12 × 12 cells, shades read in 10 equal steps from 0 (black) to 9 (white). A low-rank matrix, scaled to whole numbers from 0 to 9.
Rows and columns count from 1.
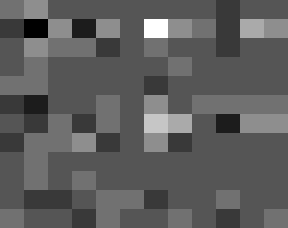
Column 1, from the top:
4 2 3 3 4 2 3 2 3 3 3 4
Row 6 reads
2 1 3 3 4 3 5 3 4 4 4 4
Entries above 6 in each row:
0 1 0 0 0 0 1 0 0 0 0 0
